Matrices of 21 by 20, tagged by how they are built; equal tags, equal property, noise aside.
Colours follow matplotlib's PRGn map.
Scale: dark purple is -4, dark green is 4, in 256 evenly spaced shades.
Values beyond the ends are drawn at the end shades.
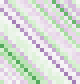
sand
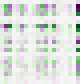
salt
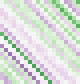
sand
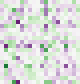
salt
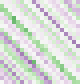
sand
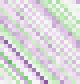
sand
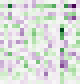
salt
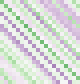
sand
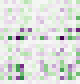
salt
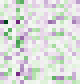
salt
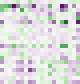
salt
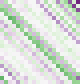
sand
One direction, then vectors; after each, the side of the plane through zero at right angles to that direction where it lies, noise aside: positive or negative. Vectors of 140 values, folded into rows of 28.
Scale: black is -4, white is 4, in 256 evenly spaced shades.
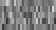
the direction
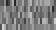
negative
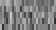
positive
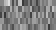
positive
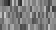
negative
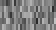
negative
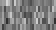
positive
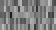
negative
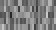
negative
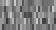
positive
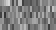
positive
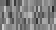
negative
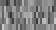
negative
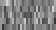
positive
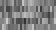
negative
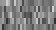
positive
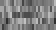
positive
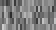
negative
